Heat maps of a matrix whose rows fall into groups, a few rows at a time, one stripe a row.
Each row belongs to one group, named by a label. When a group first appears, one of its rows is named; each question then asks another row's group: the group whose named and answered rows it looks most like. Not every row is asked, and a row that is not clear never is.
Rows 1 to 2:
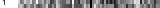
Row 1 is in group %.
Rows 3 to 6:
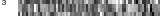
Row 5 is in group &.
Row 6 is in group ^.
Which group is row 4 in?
&
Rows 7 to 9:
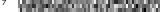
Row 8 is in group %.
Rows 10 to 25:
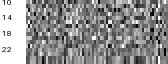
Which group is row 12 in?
%
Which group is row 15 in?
^
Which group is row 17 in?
^
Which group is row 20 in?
&
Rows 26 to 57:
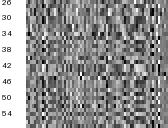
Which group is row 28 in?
^
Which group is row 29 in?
^
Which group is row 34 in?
%
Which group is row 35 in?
&
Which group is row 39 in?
^
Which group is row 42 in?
&
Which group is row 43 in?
&
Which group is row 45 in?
%
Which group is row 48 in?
^
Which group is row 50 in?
%
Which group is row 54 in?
&
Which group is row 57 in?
&
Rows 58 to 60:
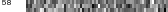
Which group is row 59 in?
%
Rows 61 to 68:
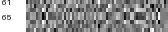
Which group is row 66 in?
&
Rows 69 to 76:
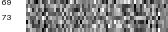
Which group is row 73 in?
&
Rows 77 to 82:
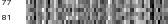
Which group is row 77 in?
^
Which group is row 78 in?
^
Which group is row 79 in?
&
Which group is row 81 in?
^
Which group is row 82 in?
&
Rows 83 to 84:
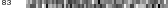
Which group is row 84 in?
&
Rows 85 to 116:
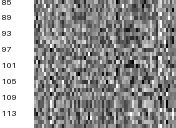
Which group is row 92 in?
%
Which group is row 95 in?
%
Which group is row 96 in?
&
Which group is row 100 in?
^
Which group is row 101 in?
%
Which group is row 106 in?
^
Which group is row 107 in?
&
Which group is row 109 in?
^
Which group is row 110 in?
&
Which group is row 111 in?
&
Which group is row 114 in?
%
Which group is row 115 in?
&
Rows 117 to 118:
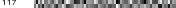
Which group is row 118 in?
^
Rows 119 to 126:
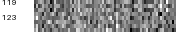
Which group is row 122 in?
^
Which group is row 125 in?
^
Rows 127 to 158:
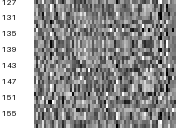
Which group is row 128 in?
&
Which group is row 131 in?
^
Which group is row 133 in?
%
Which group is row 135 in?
&
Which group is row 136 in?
^
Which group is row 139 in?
^
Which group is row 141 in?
%
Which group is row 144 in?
%
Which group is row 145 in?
&
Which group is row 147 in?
^
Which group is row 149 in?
&
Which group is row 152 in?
%
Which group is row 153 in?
%
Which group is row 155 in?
^
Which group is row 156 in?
^
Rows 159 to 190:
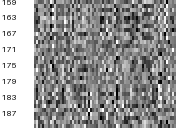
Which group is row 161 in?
%
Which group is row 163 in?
%
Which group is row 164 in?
%
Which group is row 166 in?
%
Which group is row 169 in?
^
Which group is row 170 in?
%
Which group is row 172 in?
^
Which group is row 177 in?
^
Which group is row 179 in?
^
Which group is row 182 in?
%
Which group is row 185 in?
%
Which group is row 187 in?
%
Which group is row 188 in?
%
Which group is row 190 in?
^
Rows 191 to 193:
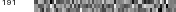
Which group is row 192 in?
&
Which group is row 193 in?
^
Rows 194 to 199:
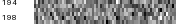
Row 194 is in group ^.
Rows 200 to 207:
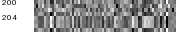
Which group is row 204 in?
&
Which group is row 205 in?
&
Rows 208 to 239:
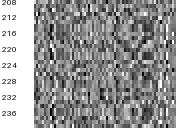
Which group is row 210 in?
%
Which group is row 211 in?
^
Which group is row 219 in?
&
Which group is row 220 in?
%
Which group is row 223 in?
&
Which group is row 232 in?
%
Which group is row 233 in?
%
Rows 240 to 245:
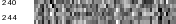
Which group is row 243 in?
&
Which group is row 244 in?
^
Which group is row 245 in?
^
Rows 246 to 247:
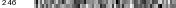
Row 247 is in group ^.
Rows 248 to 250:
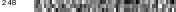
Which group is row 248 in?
%
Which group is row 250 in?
%
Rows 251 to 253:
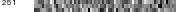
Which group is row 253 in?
%
